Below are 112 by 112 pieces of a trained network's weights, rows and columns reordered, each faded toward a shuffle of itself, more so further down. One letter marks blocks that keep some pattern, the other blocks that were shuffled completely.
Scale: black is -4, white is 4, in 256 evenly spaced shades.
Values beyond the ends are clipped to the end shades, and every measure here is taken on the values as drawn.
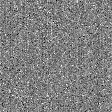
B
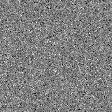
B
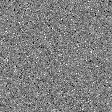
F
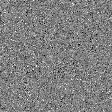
B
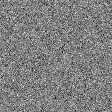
F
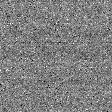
B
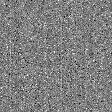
B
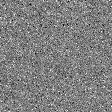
F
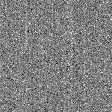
B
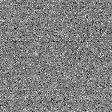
B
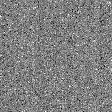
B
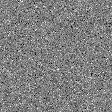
F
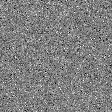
F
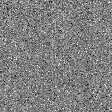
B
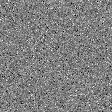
F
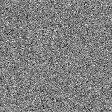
B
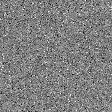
F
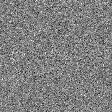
B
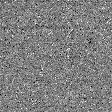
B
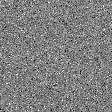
F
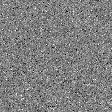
F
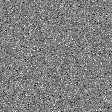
F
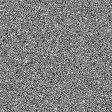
F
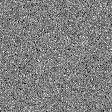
F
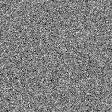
B
